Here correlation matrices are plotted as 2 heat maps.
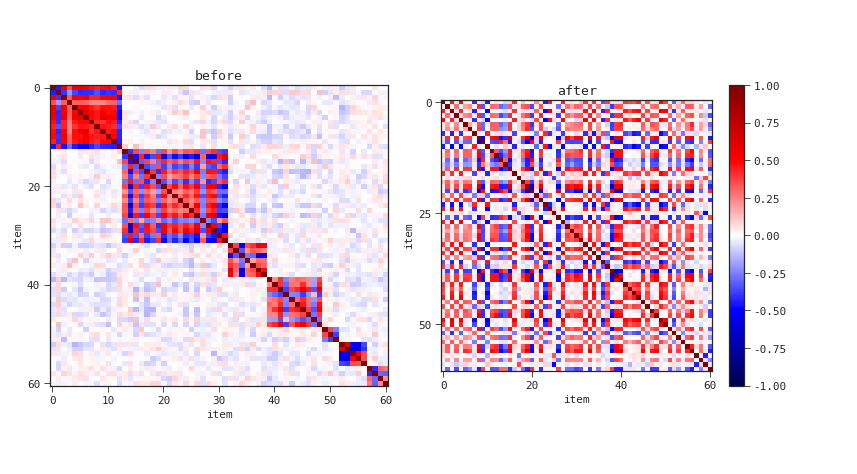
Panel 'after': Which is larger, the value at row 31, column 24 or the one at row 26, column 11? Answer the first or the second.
the first
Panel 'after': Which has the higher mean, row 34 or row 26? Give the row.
34
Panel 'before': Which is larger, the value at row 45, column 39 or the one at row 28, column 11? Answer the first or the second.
the first
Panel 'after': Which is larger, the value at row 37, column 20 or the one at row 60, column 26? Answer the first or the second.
the second
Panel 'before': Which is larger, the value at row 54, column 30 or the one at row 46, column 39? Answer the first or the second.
the second
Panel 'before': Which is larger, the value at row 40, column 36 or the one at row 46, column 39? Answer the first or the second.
the second
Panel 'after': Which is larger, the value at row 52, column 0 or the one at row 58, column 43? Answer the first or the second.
the second
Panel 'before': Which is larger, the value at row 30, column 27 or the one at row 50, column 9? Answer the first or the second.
the first
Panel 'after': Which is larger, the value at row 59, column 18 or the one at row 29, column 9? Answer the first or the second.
the first
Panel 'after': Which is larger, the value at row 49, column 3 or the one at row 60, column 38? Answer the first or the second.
the second
